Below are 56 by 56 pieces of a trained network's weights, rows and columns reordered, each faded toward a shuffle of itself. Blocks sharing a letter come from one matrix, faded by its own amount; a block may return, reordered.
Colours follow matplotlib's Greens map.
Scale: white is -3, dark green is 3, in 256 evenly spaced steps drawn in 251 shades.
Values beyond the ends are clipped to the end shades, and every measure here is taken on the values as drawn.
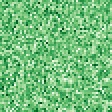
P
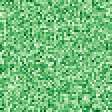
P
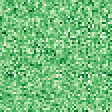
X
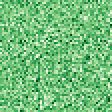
X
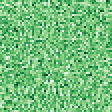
P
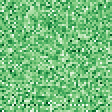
X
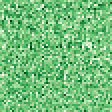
X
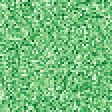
P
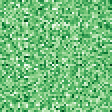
X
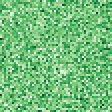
P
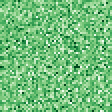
X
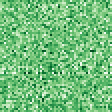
X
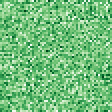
P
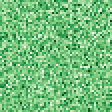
P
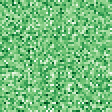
X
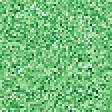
X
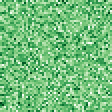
P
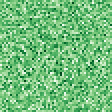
P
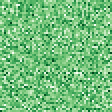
P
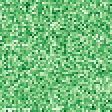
P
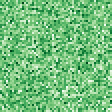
P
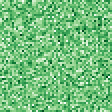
P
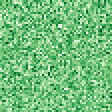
P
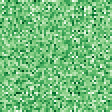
X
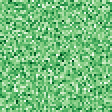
P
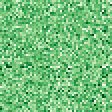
X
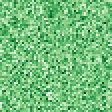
X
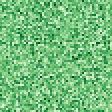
X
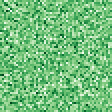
X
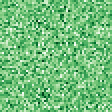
X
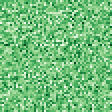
X
